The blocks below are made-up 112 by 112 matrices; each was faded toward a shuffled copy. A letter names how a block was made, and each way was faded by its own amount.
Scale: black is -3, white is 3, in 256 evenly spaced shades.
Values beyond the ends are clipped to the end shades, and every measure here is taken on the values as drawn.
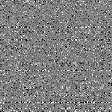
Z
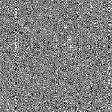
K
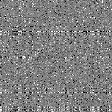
Z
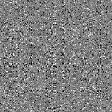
K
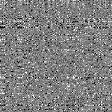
Z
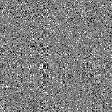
K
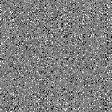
K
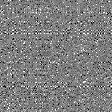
Z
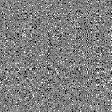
K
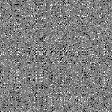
K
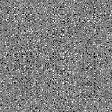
K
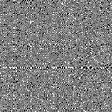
Z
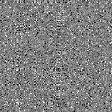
K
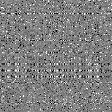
Z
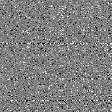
Z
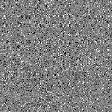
K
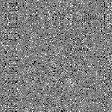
K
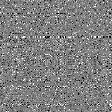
Z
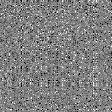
K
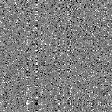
K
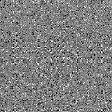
K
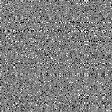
Z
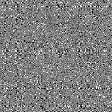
Z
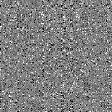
K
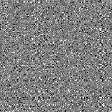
K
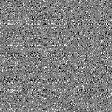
Z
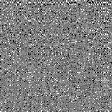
Z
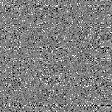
Z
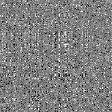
K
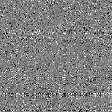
Z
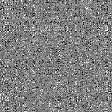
K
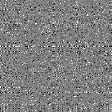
Z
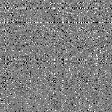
Z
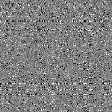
Z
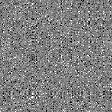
K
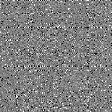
Z
